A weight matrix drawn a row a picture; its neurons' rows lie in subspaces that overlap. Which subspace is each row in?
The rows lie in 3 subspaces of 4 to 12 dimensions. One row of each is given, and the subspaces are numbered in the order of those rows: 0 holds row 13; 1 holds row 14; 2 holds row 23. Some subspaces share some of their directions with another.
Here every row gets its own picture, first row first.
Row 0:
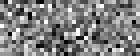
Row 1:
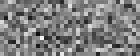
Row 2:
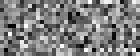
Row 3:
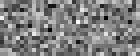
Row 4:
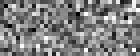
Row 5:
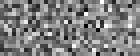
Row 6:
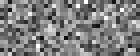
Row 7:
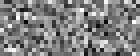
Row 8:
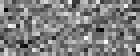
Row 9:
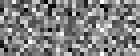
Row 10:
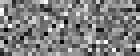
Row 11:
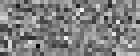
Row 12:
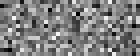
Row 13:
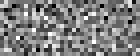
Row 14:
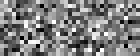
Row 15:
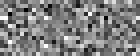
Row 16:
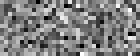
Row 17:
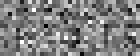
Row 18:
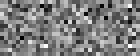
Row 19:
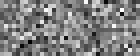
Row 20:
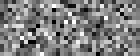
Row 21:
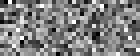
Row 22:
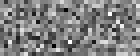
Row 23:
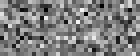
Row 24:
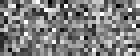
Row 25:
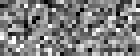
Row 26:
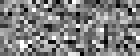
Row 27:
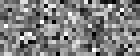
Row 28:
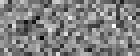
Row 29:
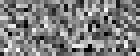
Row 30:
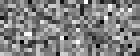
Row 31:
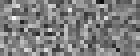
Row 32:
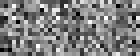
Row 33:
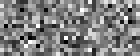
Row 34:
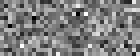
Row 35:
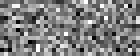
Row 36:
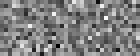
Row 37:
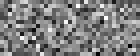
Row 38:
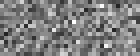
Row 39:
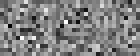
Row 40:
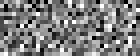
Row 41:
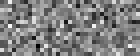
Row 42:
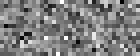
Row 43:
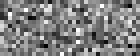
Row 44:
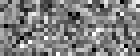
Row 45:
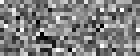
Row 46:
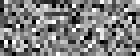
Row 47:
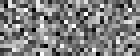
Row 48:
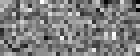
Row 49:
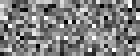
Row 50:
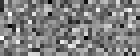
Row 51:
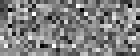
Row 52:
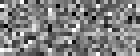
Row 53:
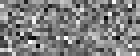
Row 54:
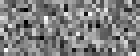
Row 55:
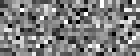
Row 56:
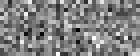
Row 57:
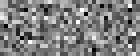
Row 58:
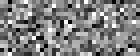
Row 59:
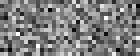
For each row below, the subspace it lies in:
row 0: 1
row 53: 0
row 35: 0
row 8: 0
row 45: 0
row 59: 0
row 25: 1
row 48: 1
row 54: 1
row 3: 0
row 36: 0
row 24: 0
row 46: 0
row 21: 1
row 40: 0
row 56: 2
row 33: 1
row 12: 0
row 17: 0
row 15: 1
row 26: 0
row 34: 1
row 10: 0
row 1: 1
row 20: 1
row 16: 0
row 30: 2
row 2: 1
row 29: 1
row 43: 1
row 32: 0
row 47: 0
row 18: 1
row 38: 0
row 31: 0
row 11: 0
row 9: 0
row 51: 0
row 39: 2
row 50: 0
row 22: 0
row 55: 2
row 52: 0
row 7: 1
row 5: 0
